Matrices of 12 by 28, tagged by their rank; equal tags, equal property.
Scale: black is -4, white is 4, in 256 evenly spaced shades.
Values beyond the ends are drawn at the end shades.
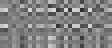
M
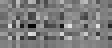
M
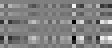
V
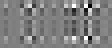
V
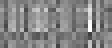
M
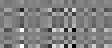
V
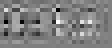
M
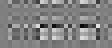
V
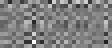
M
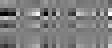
V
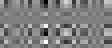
V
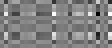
V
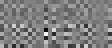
M
